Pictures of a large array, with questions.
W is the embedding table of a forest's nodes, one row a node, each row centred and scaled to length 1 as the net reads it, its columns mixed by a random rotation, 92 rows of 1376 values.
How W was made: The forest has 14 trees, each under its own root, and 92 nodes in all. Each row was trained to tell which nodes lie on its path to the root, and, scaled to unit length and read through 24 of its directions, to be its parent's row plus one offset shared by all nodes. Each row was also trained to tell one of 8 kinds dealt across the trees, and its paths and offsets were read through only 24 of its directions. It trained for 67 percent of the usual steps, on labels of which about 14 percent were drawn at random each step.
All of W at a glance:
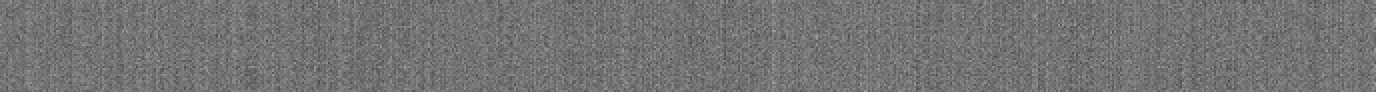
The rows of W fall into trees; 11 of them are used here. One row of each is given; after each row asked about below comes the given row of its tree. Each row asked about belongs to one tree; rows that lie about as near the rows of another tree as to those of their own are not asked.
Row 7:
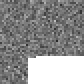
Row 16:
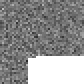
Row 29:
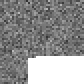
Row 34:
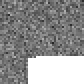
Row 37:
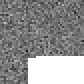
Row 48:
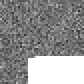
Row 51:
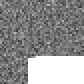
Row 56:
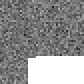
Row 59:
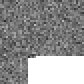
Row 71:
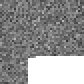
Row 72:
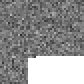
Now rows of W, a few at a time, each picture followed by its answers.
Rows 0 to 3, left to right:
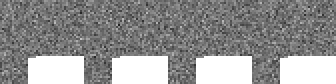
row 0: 51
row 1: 7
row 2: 51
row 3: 51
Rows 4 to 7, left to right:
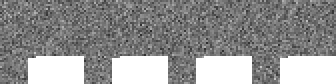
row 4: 29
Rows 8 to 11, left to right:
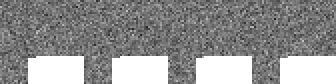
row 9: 72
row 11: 29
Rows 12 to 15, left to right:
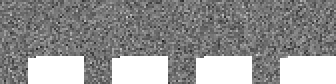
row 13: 71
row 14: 72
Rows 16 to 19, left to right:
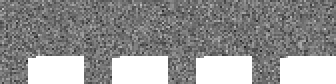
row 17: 48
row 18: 7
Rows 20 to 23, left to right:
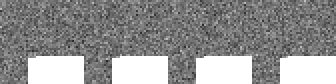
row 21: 51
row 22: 29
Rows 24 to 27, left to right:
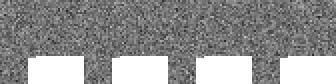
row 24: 51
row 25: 51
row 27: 56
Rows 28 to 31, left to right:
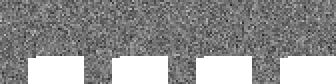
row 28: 56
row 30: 7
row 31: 7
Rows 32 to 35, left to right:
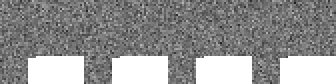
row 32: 56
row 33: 37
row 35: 59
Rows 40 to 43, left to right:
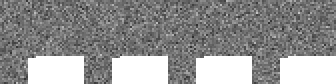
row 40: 29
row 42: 56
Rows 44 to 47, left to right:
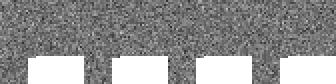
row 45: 56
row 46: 16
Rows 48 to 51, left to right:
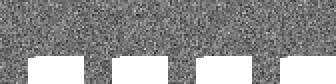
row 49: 34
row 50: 48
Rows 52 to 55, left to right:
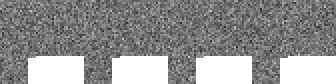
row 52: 51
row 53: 56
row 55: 37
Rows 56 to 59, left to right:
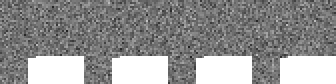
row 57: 7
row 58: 37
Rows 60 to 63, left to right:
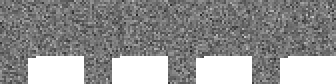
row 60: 16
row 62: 72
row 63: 72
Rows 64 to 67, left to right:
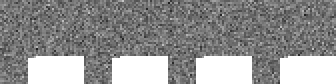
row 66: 37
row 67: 34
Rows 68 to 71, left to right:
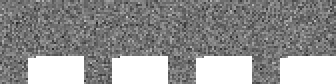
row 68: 7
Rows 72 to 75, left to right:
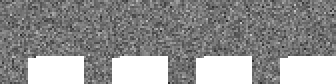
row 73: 51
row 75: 71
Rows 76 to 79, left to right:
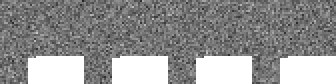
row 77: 56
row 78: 56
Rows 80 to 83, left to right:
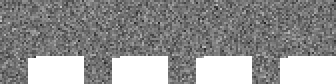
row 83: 7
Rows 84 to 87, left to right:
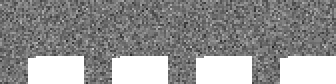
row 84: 71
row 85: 34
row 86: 7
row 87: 37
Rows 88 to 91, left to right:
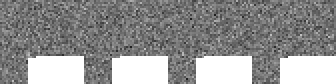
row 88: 72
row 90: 29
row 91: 72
